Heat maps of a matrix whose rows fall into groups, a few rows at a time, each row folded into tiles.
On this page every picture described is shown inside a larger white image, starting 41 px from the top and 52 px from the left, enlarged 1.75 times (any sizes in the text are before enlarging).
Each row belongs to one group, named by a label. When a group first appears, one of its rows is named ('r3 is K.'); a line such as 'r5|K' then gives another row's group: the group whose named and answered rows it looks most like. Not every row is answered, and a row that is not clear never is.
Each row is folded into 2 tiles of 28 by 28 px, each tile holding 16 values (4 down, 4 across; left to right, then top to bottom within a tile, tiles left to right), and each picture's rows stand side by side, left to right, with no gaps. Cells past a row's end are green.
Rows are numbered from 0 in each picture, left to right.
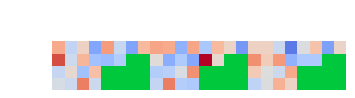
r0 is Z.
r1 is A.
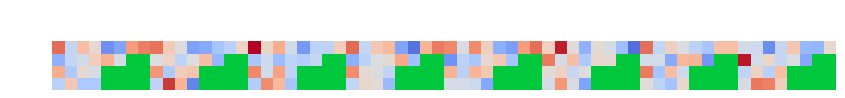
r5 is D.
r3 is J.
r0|J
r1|J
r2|J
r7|Z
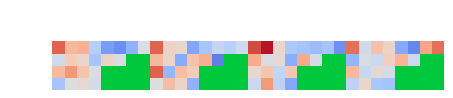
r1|J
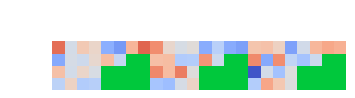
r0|J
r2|Z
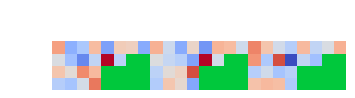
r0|A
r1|A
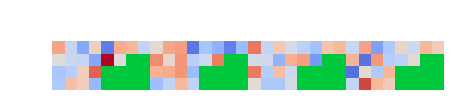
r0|A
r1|D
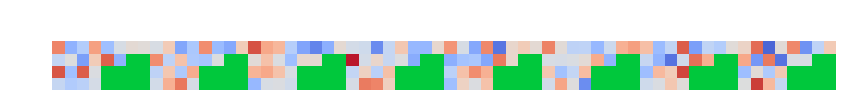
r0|J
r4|A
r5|J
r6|A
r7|Z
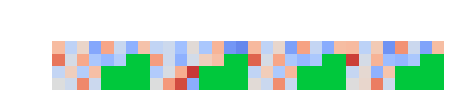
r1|A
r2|Z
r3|Z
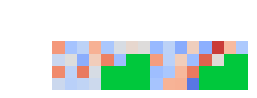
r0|J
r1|A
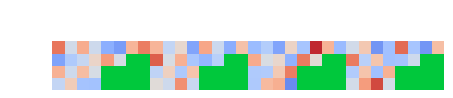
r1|Z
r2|A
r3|Z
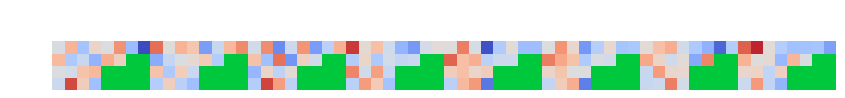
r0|A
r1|J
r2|Z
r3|J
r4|D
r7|D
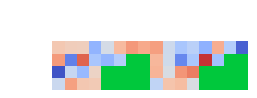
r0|Z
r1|A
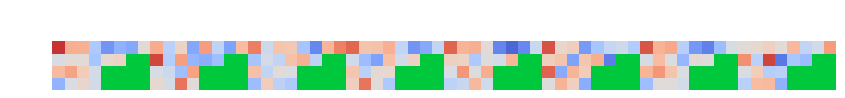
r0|D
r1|Z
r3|J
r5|J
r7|Z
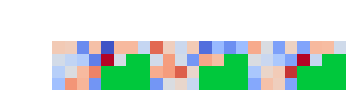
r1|D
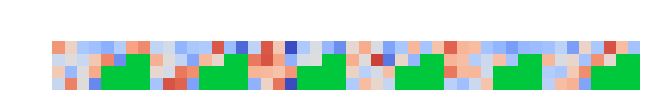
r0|J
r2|D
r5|A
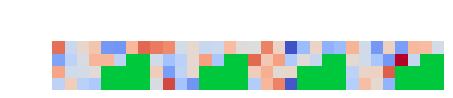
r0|J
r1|J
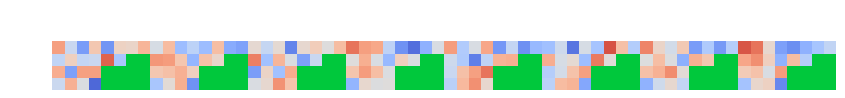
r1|D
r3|D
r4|A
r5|A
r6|D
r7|D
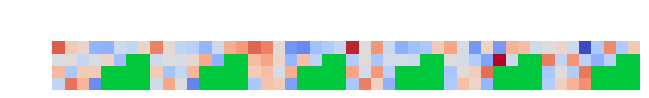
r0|J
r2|D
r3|J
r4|A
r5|Z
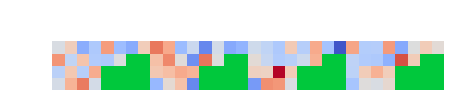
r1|D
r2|A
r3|A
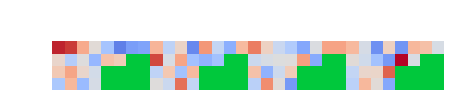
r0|D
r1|Z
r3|A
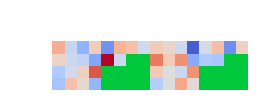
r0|A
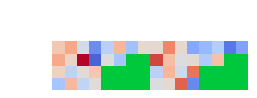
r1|D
